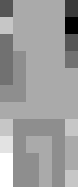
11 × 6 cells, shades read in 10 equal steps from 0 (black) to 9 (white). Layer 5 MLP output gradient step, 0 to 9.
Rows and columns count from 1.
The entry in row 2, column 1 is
7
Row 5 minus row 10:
-5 0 1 0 1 0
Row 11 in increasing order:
5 5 5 6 7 9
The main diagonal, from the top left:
3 6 6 6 6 6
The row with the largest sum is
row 11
